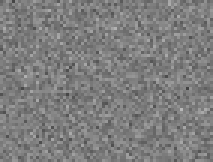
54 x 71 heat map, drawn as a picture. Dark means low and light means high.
Grain: fine. Mirror symmetry: none. Average level on the scale: 50%. Stripes: none. Odd rows or columns: none. Histogram: bell-shaped. Seam: none.
